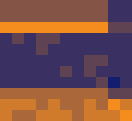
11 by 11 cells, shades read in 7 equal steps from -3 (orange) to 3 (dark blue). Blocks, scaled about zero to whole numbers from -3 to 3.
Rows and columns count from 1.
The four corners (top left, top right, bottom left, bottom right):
0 2 -2 -3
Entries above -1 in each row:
11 11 2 11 11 11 11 11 2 0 0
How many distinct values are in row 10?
3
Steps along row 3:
same same same same same same same same up same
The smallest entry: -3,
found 11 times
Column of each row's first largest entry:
10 10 10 1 1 1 1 10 10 4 2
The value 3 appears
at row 8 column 10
